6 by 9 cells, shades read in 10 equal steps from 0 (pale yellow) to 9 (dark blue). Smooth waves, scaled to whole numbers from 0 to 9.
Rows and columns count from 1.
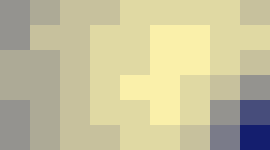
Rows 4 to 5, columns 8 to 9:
2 4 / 4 7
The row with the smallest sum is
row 2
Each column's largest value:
4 3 2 2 1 1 2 5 9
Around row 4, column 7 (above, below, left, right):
0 1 0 2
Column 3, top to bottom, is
2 2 2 2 2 2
